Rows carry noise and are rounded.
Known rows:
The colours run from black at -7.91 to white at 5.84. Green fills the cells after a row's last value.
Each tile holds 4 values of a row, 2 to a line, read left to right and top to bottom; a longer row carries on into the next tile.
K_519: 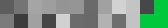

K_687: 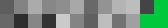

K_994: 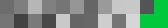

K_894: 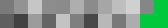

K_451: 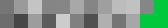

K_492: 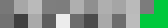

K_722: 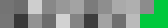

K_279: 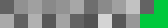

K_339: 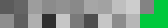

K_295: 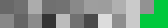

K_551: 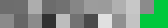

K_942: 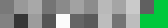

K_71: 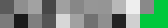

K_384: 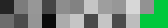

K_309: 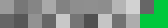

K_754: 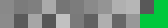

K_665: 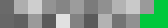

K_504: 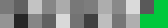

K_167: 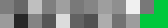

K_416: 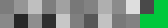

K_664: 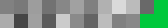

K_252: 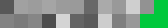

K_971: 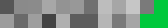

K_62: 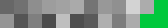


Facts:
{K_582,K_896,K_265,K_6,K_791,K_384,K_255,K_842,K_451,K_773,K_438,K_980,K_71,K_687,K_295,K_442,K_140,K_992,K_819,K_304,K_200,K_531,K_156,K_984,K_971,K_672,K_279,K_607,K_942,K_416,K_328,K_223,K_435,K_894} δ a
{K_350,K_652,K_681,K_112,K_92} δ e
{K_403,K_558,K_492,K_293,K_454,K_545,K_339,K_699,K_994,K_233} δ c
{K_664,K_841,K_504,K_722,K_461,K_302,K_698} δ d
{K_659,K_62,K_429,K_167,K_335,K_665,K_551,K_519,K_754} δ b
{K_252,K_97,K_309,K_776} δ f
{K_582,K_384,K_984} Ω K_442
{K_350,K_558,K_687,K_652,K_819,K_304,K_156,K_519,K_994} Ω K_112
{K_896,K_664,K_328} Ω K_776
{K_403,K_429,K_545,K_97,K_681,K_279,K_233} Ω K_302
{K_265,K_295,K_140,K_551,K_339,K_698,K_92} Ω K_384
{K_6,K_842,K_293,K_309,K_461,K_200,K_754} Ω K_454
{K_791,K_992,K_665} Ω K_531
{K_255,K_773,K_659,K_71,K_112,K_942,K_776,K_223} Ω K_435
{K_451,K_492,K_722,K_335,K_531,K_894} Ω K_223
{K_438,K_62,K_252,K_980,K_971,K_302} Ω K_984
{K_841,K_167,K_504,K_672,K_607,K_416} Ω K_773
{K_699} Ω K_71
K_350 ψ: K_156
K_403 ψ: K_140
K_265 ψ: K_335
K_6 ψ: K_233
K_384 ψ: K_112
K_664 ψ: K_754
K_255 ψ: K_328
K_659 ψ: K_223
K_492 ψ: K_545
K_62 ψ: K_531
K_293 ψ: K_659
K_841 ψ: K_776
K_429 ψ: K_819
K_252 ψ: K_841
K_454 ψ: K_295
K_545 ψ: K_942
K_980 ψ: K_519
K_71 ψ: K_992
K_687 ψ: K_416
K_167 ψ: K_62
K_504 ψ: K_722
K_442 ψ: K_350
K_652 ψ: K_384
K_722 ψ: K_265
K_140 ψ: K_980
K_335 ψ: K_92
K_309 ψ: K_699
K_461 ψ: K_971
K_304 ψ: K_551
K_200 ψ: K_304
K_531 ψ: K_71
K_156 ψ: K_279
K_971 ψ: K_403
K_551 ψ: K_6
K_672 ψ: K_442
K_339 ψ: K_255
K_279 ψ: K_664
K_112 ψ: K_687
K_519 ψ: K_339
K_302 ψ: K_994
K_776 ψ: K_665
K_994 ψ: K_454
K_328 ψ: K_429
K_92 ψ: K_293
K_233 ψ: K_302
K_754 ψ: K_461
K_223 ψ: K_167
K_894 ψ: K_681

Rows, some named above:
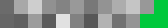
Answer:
K_665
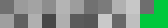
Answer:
K_429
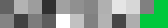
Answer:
K_776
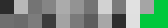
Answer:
K_984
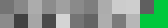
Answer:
K_255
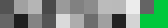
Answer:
K_435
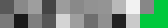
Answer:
K_71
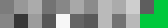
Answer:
K_942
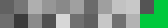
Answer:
K_558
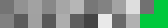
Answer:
K_681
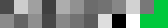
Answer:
K_302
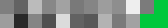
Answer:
K_167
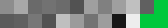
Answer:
K_454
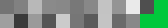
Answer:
K_672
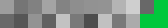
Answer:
K_309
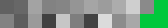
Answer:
K_698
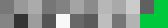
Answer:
K_942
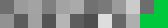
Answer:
K_97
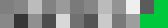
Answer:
K_607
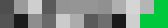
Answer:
K_223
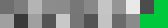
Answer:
K_672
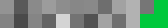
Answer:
K_293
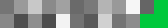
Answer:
K_841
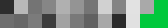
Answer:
K_984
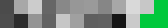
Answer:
K_531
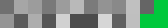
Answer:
K_545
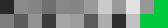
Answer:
K_442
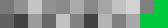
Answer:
K_894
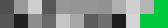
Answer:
K_223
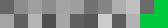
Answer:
K_403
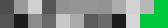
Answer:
K_223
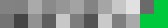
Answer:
K_699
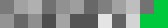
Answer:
K_233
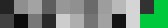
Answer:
K_112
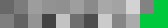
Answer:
K_582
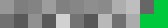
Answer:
K_842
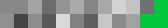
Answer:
K_896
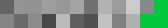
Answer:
K_438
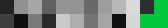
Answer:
K_112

